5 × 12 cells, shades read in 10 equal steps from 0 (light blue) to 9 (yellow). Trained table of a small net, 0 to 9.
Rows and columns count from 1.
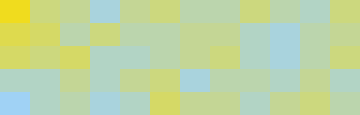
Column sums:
24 20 20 11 15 22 16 19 14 11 17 19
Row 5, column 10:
4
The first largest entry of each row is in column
1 1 1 6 6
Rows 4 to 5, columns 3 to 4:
4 2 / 3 1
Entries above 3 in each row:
7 6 6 4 5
